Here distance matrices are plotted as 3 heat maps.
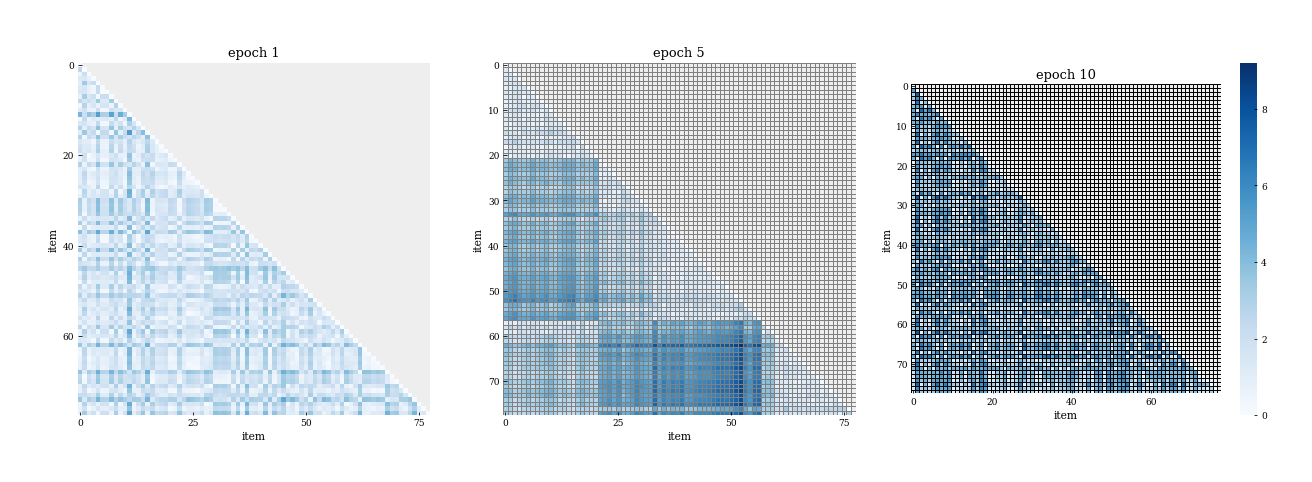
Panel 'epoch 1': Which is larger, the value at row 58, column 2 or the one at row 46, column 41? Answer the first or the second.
the second
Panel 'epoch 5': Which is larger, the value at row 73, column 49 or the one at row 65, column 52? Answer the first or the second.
the second
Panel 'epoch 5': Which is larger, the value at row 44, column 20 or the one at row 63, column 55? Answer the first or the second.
the second
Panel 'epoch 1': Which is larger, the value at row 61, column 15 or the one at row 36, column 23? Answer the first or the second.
the first
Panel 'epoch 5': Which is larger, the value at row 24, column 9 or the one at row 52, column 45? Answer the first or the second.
the first
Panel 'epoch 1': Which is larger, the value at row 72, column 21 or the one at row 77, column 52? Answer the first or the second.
the second
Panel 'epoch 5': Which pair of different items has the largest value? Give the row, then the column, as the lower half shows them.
62, 52
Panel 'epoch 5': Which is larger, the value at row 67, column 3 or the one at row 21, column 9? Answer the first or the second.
the second
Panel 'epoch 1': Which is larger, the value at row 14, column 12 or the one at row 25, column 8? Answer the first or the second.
the first
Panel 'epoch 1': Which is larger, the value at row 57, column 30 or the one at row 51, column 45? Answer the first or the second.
the second
